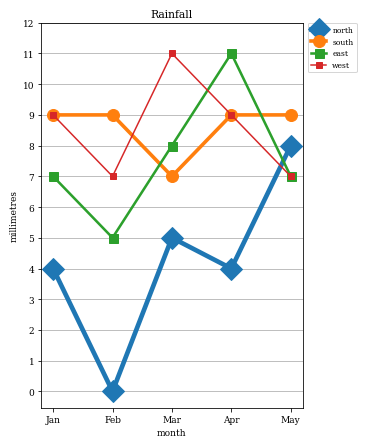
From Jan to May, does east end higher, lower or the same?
the same
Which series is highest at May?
south
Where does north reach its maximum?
May
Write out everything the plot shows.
Title: Rainfall
x-axis: month, ticks Jan Feb Mar Apr May
y-axis: millimetres, ticks 0 1 2 3 4 5 6 7 8 9 10 11 12
Legend: north, south, east, west
Values:
north: 4 0 5 4 8
south: 9 9 7 9 9
east: 7 5 8 11 7
west: 9 7 11 9 7
